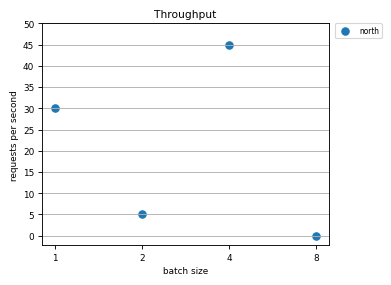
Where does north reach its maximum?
4
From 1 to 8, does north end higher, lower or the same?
lower
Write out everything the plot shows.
Title: Throughput
x-axis: batch size, ticks 1 2 4 8
y-axis: requests per second, ticks 0 5 10 15 20 25 30 35 40 45 50
Legend: north
Values:
north: 30 5 45 0
